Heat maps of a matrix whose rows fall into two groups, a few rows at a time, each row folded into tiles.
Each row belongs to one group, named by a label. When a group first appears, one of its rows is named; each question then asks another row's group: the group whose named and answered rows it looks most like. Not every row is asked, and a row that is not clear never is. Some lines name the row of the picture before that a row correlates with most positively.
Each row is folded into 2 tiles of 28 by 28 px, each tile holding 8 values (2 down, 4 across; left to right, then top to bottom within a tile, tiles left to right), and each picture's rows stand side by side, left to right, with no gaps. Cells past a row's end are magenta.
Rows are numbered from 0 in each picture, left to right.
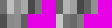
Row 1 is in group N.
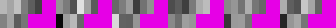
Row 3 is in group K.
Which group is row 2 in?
N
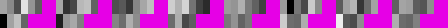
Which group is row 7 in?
N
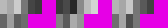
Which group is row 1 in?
K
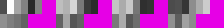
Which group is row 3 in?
K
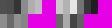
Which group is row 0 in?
K
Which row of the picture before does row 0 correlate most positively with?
3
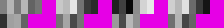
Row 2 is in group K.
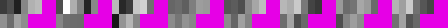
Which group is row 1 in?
N
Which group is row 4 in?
K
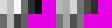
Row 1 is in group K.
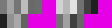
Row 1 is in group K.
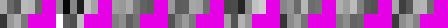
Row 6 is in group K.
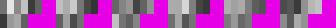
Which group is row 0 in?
N
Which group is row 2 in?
N
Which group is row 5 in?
K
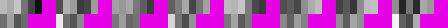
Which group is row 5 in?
K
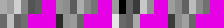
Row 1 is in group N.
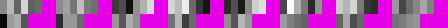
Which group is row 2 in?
K
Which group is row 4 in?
K
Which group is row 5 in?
N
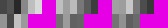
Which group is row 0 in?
K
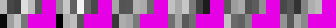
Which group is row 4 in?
N
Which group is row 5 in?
K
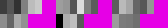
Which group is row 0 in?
K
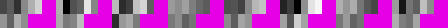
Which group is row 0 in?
K
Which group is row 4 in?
K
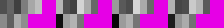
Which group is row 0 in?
K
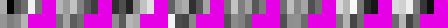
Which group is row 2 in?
K
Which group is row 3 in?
N
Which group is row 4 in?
N
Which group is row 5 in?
N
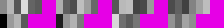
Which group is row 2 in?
N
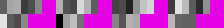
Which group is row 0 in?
N
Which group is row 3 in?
N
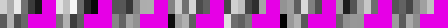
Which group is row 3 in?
N
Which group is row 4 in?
N
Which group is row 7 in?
K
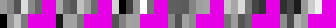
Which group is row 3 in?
K
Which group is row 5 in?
K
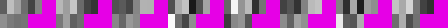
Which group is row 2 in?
K
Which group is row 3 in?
N
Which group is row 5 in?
K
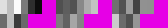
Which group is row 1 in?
K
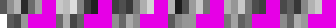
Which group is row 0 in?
N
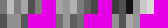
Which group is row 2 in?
K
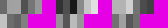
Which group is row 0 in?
N
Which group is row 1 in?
K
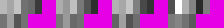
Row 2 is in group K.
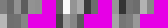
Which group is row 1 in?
N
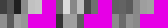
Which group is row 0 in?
K
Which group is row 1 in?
N
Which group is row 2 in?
K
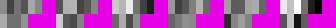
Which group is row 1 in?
N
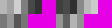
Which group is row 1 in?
K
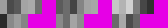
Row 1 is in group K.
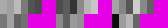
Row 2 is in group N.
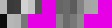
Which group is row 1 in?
K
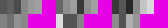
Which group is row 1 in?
N
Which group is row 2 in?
K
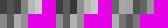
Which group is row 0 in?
K
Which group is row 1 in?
K
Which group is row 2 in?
N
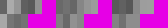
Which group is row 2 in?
K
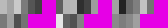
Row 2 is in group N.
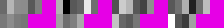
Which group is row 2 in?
N
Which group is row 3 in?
N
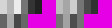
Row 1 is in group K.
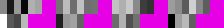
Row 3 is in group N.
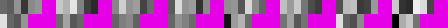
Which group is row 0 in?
N
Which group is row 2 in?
N
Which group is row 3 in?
N
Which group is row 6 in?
N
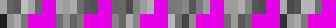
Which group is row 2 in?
K
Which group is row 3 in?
N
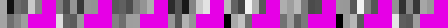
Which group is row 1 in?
N
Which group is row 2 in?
K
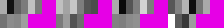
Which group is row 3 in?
N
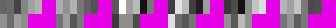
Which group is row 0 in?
K
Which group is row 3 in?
N
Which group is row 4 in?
K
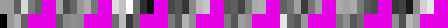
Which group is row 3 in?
K
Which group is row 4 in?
K
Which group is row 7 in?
K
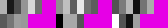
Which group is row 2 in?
N
